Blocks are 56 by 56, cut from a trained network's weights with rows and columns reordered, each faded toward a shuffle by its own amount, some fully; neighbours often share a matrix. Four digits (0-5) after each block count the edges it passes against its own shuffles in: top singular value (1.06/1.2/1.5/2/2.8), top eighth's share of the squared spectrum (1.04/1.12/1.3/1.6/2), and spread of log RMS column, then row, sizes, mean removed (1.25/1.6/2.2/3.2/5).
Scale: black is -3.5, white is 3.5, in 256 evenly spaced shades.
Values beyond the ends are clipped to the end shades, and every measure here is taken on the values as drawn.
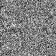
2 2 0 0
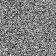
2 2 0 0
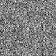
3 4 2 1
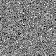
1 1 0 0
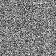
0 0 0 0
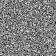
1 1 0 0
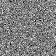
0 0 0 0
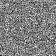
0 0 0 0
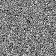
0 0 0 0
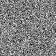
1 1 0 0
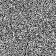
0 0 0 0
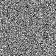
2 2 0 0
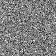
0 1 0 0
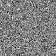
2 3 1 1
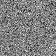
1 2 0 0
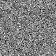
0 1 0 0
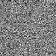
2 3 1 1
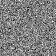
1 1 0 0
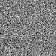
2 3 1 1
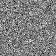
1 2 0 0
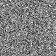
2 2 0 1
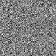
3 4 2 1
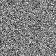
2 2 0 0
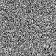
3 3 1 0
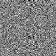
3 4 2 1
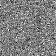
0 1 0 0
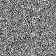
1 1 0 0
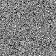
1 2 0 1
